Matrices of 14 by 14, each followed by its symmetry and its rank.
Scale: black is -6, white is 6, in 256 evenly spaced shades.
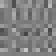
neither, rank two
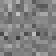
neither, rank three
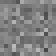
neither, rank three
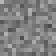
neither, full rank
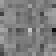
neither, rank three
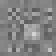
symmetric, rank three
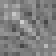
symmetric, rank three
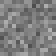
neither, full rank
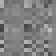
neither, rank two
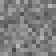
neither, full rank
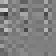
neither, rank two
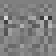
neither, rank two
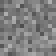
neither, full rank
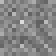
symmetric, rank three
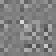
symmetric, rank three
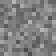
neither, full rank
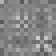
symmetric, rank three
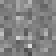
neither, rank three
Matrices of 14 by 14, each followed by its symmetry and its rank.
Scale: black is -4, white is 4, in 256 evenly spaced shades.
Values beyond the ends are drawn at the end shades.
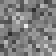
symmetric, full rank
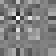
symmetric, rank two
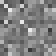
symmetric, rank three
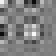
symmetric, rank one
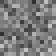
symmetric, full rank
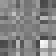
symmetric, rank two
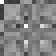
symmetric, rank two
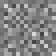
symmetric, rank three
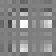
symmetric, rank one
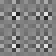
symmetric, rank one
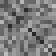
symmetric, full rank
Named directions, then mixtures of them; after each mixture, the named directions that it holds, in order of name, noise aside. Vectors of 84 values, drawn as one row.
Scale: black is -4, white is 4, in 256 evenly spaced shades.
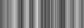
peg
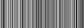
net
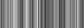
net, peg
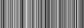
net, peg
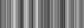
peg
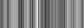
peg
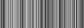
net, peg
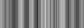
peg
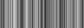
net, peg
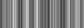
peg
